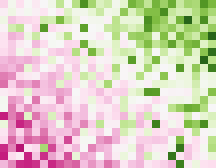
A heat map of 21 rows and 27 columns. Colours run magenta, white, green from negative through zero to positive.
Slope: up to the top right. Mirror symmetry: none. Ninth with the highest average: top right. Grain: fine. Ninth with the lowest average: bottom left.
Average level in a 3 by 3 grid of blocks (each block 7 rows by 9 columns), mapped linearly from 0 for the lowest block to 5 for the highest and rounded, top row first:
245 / 124 / 013
